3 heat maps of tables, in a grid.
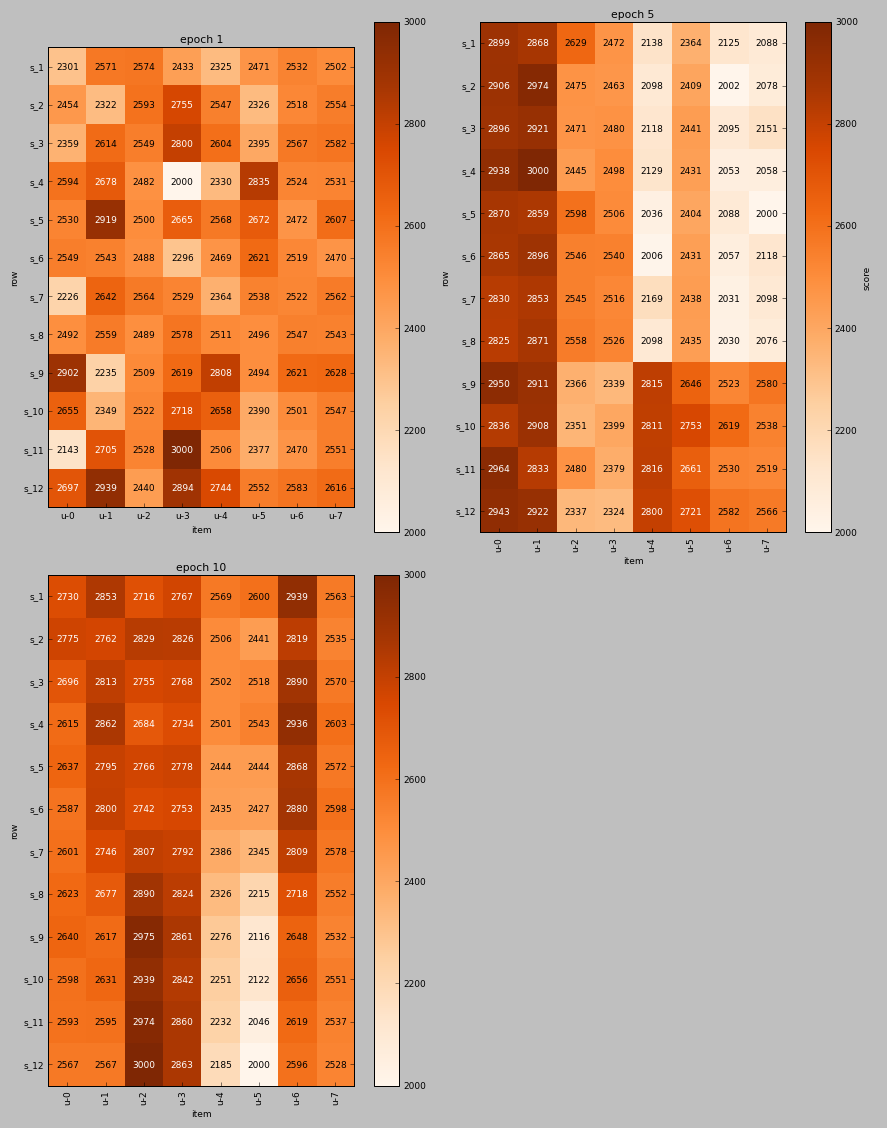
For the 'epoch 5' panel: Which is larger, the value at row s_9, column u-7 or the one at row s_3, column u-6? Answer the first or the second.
the first
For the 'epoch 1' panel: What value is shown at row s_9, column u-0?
2902
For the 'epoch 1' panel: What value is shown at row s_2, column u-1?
2322
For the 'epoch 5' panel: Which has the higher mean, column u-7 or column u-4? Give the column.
u-4
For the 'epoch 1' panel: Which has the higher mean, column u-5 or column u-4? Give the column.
u-4
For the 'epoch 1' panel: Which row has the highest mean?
s_12
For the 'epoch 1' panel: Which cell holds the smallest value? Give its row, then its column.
s_4, u-3
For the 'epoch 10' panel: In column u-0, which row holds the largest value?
s_2
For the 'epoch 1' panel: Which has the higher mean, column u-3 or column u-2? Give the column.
u-3
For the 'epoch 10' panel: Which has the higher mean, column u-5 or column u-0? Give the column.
u-0
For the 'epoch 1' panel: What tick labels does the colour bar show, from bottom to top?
2000, 2200, 2400, 2600, 2800, 3000
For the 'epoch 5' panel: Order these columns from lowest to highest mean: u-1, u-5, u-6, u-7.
u-6, u-7, u-5, u-1
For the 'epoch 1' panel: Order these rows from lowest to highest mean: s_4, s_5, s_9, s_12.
s_4, s_9, s_5, s_12
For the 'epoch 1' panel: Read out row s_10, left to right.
2655 2349 2522 2718 2658 2390 2501 2547
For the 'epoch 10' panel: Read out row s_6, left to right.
2587 2800 2742 2753 2435 2427 2880 2598
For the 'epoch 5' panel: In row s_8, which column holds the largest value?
u-1
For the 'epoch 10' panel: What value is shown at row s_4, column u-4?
2501
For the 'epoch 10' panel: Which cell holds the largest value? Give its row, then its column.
s_12, u-2
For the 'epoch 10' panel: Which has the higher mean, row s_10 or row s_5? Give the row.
s_5
